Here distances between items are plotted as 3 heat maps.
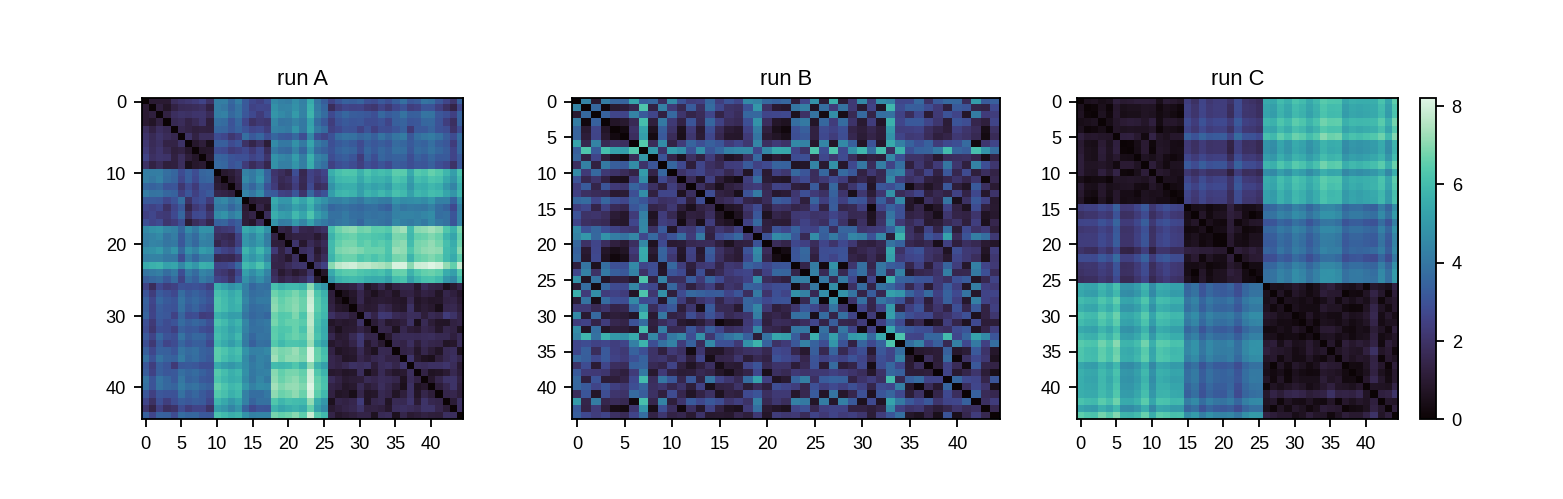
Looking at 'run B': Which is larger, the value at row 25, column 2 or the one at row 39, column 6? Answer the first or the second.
the first
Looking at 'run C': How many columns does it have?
45
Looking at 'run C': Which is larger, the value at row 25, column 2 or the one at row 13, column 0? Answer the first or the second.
the first
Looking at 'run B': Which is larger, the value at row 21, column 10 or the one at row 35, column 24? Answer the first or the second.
the first
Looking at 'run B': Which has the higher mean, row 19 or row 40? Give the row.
19
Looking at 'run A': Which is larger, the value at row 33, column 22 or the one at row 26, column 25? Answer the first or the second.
the first
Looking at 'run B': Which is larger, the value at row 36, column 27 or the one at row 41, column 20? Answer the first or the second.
the first
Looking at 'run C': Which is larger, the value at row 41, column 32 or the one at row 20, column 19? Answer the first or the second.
the first
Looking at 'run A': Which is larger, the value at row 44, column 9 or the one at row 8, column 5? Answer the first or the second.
the first
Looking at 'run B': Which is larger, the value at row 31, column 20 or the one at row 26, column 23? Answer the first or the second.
the first
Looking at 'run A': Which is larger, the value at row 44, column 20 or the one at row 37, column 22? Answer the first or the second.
the first
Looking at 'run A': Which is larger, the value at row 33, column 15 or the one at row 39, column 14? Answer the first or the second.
the second
